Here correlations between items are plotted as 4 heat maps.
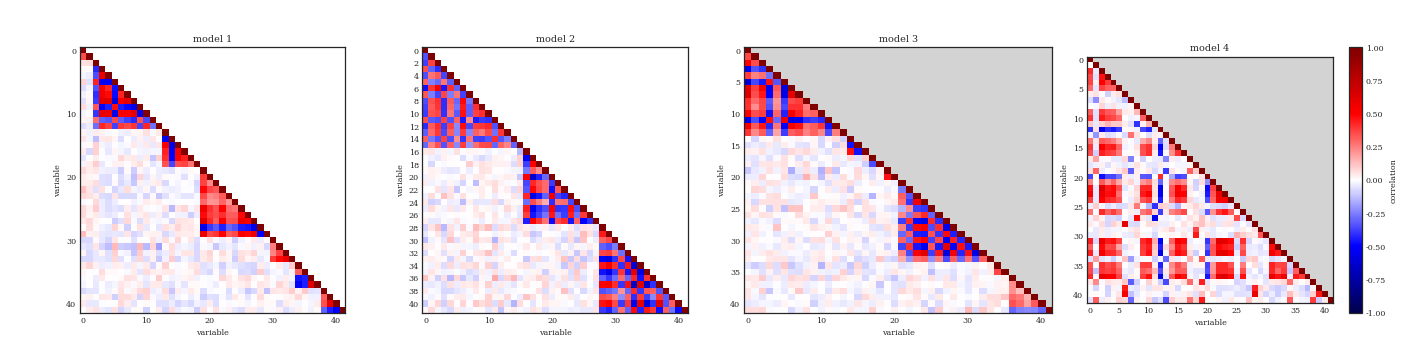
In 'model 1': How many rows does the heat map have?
42
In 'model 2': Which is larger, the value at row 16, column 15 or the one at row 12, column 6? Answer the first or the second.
the second
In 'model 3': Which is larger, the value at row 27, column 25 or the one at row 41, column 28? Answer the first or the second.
the first
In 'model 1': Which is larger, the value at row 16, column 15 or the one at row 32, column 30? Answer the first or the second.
the first
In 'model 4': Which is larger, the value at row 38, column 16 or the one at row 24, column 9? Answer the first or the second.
the second
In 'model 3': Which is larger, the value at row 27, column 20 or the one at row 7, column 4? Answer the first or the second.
the second
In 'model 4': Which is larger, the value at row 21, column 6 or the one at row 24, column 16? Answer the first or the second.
the second
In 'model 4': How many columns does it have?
42
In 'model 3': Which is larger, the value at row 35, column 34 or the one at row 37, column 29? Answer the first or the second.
the first
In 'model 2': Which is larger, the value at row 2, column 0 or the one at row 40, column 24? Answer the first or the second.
the second
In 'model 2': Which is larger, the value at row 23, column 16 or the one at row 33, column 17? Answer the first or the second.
the first
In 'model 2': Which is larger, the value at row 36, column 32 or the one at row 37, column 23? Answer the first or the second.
the second
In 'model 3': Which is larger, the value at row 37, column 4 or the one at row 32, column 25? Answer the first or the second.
the first
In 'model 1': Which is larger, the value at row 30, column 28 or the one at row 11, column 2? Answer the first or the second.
the second
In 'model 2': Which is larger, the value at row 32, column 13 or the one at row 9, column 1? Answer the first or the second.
the second
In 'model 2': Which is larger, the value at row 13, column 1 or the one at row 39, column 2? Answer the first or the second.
the first
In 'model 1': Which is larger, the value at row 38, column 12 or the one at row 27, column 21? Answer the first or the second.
the second
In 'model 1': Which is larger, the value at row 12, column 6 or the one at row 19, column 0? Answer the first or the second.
the first
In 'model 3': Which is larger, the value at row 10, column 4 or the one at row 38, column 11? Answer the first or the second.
the first
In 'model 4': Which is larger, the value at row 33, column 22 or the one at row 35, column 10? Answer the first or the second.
the first
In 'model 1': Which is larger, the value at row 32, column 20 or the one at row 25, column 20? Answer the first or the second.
the second
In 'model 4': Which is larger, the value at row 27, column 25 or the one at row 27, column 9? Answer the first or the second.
the first
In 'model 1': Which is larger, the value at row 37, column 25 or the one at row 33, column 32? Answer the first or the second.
the second
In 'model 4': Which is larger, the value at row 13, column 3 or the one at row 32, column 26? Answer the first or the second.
the second
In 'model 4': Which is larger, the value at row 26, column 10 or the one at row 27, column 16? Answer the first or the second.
the first
